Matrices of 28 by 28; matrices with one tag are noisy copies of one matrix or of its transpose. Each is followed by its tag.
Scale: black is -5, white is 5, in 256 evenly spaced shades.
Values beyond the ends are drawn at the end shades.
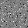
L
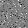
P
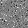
P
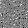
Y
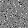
P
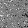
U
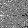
U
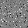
L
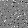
Y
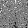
U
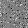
Y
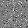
L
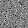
P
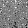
U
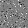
P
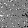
U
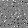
Y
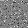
Y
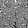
U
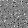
Y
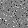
P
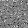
Y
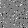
Y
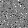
P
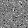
L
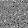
Y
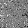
U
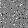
Y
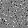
P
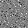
P
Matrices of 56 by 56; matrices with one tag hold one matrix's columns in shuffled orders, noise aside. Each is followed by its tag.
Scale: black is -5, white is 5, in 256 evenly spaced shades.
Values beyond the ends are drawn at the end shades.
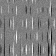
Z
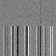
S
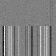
S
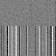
S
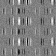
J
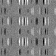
J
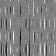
Z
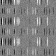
J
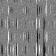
Z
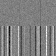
S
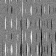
Z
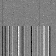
S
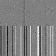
S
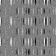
J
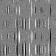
Z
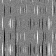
Z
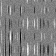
Z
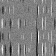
Z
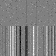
S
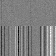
S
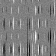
Z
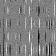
Z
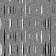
Z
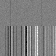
S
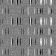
J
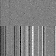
S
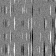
Z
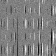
Z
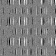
J
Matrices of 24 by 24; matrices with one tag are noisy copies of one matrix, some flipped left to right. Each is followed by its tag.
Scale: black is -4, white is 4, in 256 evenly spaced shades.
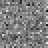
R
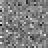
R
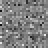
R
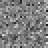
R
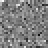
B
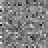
R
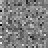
R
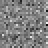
R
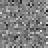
R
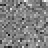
B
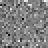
B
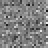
R
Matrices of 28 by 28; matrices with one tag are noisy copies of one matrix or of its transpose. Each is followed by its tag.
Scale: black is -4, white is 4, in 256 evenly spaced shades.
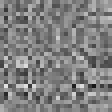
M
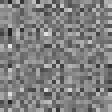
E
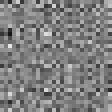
E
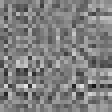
M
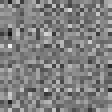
E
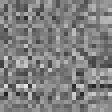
M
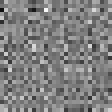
E
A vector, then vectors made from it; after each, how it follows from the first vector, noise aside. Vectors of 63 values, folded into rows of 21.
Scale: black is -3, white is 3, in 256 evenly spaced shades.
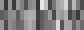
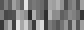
reversed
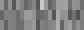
shrunk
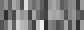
reversed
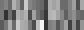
reversed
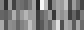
copied
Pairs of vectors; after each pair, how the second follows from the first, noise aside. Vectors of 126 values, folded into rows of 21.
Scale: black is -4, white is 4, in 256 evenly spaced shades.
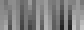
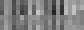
wrapped around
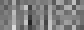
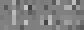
partly zeroed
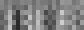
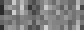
wrapped around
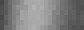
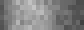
wrapped around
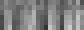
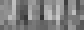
wrapped around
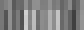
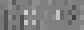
partly zeroed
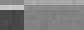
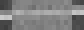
wrapped around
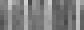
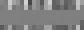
partly zeroed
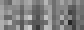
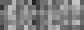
wrapped around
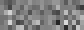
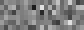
wrapped around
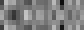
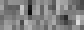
wrapped around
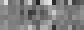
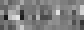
wrapped around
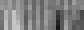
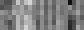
wrapped around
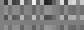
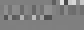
partly zeroed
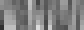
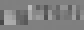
partly zeroed
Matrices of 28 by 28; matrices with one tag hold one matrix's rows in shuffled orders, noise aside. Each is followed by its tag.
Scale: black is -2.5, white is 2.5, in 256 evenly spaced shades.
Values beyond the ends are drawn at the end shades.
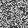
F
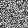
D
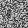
F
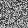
D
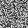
F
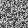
F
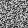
F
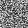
F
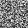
F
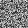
D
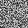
D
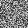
D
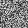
D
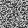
F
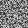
D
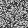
F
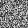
D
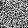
D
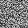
D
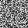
F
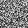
D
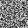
F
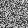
D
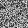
D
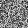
D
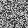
F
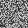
D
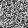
F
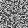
F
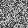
D
